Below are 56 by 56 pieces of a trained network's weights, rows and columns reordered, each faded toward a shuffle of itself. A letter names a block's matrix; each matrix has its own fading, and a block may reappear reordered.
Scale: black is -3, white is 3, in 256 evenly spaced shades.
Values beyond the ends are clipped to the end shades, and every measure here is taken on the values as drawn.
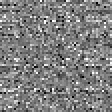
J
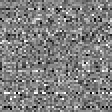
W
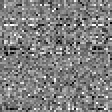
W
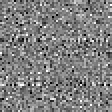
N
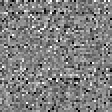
N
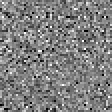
N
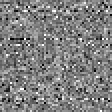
W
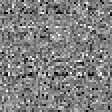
N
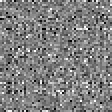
J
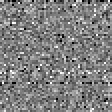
J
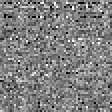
J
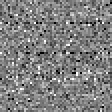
J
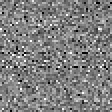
J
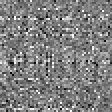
J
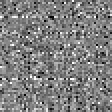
J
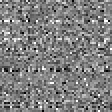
W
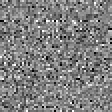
N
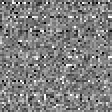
W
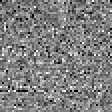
N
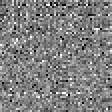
J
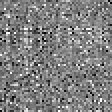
J
